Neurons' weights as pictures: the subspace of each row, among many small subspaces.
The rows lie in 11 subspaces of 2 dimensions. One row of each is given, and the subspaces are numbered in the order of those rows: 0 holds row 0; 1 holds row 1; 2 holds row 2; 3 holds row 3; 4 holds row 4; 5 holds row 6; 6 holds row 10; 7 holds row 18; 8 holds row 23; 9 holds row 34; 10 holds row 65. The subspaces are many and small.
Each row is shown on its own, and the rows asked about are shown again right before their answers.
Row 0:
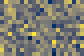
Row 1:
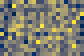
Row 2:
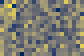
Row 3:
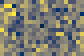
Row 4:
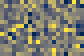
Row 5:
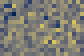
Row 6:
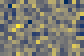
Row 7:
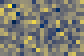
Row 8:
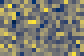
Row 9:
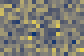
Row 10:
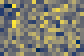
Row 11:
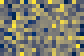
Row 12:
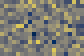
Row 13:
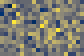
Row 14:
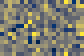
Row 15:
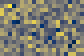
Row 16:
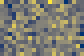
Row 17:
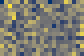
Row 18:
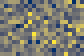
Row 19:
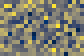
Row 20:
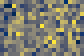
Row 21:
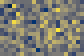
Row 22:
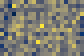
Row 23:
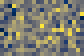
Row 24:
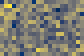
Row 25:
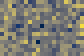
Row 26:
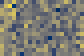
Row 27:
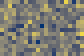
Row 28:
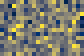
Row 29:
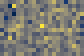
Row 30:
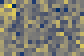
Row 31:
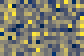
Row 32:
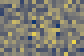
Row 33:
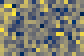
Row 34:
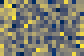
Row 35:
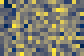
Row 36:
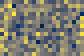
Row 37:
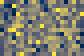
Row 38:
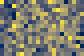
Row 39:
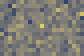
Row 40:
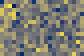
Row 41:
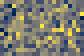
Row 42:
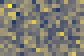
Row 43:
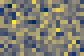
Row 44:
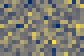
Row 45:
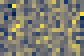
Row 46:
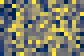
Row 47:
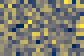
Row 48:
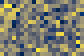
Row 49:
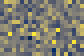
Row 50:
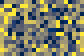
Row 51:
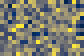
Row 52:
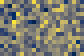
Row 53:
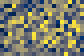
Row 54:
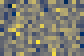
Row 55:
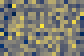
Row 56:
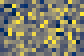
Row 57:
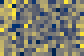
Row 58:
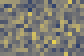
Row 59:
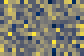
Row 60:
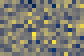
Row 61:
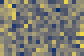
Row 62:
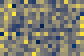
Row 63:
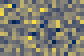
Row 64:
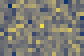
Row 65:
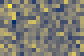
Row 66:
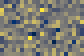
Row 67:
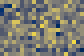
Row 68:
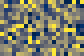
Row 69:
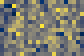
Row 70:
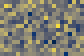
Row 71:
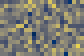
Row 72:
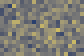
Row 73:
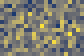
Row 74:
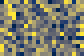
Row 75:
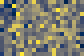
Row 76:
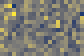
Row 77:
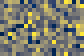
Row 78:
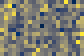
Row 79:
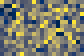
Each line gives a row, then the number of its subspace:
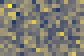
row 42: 0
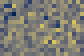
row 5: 5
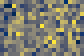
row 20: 4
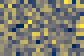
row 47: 5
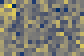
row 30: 2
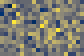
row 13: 0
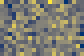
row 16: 10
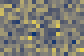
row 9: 6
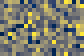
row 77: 4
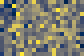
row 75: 2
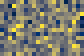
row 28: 5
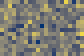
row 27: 4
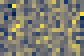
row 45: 5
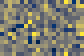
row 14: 4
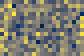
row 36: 1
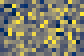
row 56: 3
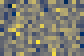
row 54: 3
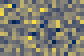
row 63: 0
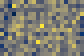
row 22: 1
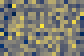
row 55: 1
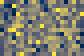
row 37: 3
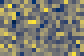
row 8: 10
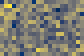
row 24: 6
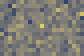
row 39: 8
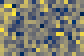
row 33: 3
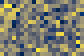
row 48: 6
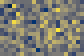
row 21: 0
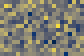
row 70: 7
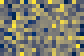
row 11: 10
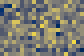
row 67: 6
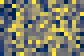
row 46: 2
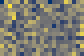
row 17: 10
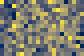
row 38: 9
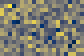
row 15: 9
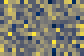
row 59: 0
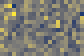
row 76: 5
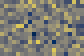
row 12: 7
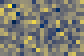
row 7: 0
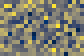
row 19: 7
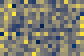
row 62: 1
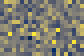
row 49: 9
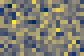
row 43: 10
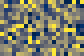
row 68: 4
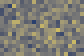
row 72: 9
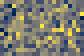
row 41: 8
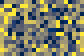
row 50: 3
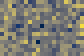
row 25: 1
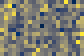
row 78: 4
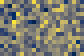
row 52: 10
